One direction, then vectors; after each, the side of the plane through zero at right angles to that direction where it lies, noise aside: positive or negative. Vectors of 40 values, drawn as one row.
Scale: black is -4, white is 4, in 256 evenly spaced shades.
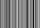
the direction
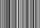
positive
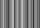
positive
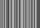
negative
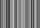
positive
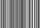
negative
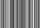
negative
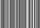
negative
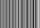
positive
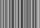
positive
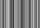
negative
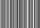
negative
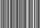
negative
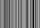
positive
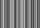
positive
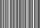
negative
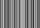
positive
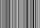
positive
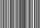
negative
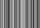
positive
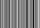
positive
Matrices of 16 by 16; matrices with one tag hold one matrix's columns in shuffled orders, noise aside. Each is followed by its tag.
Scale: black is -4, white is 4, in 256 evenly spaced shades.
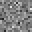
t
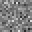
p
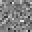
p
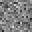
t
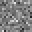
p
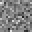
p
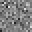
t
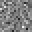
t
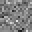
p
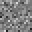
p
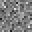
t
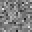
t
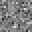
t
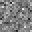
t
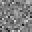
p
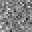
t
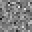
t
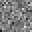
t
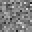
t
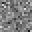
t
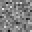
t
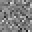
p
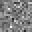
t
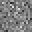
t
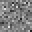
t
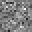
t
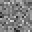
p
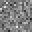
t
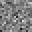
p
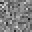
t
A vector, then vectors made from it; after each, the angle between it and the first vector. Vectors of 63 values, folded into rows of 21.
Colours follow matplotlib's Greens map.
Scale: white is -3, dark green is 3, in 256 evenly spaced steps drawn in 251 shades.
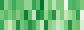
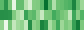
orthogonal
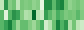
partly opposed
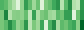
partly opposed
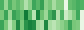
nearly parallel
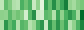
nearly opposite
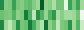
nearly parallel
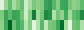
partly opposed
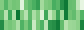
partly opposed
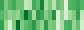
nearly parallel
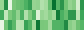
partly opposed
